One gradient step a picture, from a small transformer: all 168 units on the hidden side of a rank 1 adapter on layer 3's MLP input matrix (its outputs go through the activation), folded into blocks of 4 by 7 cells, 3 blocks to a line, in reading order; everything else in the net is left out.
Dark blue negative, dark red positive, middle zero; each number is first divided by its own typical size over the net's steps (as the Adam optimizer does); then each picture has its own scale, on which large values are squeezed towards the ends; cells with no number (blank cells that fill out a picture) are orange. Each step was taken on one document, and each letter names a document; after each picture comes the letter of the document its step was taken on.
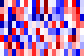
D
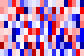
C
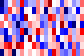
D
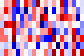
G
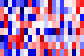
D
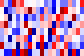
C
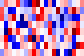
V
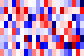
C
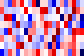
G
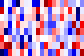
D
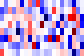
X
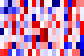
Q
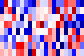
V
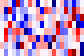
G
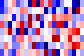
V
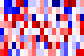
Q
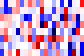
X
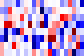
X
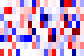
X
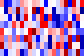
C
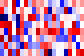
D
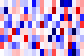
X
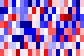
V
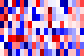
D
